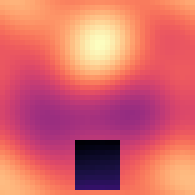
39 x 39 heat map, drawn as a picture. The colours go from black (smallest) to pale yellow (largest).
Most values sit high, with a long tail of low ones. The bottom middle is the roughest part. The top middle is the ninth with the highest average. No regular stripes run through it. In the bottom middle lies a patch that is lower than the rest. The ninth with the lowest average is the bottom middle.
